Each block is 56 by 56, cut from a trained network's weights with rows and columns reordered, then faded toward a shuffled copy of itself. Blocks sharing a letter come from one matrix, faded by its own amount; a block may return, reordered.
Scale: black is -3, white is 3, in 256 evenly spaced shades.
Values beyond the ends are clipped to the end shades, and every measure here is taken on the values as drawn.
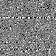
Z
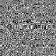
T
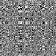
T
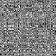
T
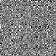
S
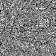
Z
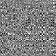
T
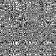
S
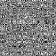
T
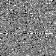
Z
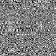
T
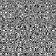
S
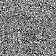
Z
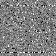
Z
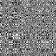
T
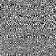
S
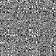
S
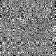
T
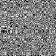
T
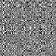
S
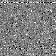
Z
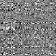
S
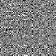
T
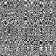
T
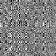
T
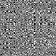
T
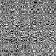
T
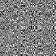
T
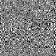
T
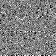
Z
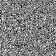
Z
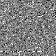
Z
